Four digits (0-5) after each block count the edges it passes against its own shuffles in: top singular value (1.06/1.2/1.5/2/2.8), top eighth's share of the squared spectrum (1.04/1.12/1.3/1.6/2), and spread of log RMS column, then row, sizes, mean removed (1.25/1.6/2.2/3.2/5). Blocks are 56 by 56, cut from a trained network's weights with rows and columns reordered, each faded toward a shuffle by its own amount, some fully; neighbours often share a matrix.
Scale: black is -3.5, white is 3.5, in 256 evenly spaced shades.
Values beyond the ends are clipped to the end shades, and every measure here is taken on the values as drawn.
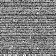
4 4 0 2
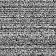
4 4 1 2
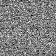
0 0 0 0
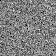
0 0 0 0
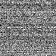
3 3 0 1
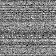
4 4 1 2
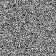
0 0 0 0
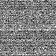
3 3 0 1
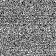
2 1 0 0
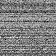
4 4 0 2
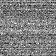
3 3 0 1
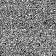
1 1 0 0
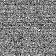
2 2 0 0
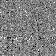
2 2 0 1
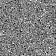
0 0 0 0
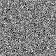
0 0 0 0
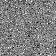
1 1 0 0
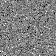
0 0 0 0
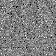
1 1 0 1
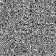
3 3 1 1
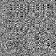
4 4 2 2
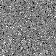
1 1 0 0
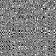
4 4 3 3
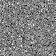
1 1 0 0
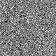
2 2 0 0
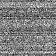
4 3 0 2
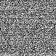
2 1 0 0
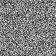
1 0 0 0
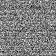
2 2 0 0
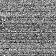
3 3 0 1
